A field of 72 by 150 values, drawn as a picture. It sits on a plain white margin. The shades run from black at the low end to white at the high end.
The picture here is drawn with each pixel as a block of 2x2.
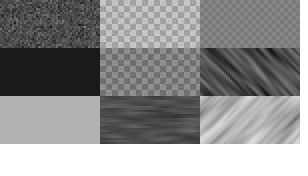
It is made of 3 by 3 panels. Panel 1,1: low, fine-grained. Panel 1,2: high, checkered. Panel 1,3: middling, checkered, faint in contrast. Panel 2,1: very low, flat. Panel 2,2: middling, checkered. Panel 2,3: low, slanting down to the right. Panel 3,1: high, flat. Panel 3,2: low, streaked across, faint in contrast. Panel 3,3: high, slanting up to the right.
